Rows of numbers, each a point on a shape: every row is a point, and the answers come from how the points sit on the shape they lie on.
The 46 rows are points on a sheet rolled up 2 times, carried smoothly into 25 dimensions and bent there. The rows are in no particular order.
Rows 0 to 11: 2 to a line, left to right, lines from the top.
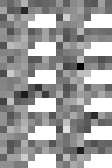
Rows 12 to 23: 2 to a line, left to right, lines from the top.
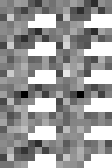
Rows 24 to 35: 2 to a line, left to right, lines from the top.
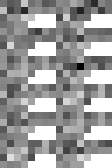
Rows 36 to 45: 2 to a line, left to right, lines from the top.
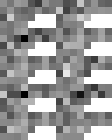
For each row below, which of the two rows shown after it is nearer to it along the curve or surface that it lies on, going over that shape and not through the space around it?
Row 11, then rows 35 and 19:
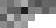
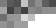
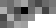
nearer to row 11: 35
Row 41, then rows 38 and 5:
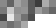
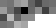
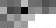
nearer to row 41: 38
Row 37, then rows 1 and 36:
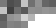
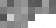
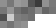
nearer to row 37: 1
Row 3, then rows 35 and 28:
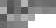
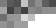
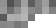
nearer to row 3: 28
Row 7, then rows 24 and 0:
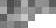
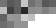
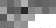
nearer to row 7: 24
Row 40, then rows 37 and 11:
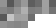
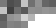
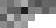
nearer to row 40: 37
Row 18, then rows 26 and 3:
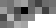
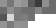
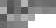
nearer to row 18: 26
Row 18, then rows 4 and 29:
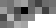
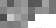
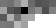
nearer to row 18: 29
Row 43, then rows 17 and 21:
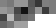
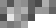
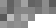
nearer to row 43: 17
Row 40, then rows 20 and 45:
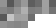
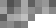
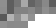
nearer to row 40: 20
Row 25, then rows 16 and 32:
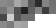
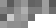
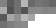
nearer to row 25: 16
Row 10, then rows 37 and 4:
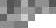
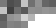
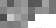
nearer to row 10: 37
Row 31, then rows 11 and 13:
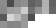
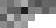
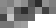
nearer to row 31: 13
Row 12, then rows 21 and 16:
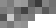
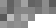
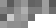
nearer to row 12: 16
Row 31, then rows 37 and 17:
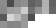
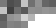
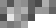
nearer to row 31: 17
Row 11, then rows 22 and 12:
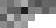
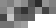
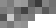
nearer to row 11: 12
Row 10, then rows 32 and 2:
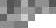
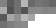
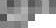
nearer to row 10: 2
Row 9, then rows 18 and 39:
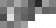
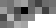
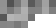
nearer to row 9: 18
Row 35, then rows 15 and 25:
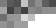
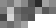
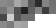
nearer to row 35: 25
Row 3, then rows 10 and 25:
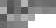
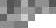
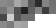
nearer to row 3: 10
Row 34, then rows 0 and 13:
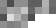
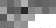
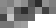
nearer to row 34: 13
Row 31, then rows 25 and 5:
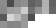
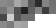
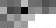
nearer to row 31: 25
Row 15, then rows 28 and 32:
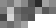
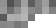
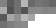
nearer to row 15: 28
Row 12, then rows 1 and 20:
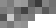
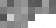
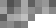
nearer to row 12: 1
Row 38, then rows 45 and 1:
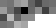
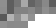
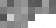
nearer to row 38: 1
